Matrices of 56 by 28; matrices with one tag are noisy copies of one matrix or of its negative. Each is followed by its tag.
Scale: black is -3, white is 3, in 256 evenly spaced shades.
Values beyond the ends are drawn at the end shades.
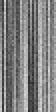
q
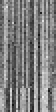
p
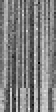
p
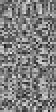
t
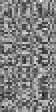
t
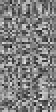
t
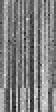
p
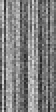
q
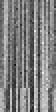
p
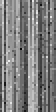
q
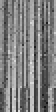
p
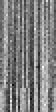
p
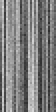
q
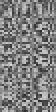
t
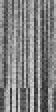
p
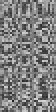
t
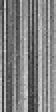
q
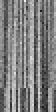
p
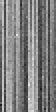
q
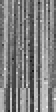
p
